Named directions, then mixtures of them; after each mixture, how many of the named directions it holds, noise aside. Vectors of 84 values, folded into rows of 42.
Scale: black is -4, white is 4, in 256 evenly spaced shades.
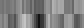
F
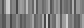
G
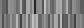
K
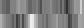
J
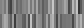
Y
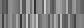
one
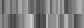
three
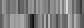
two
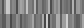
one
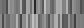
one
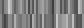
two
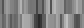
two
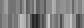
three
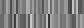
three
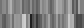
three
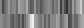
two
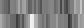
one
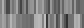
two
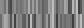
one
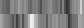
one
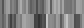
two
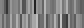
two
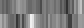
one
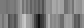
one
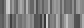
two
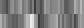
three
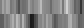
one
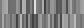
one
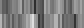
three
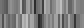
two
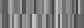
two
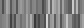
three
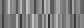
two
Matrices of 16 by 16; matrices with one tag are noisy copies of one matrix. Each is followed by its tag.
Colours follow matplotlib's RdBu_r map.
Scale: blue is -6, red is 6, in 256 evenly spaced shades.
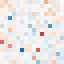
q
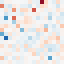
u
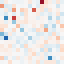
u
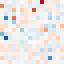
u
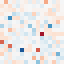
q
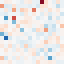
u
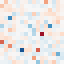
q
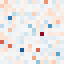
q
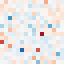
q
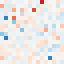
u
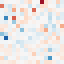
u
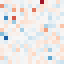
u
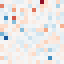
u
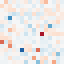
q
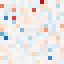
u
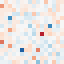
q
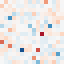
q
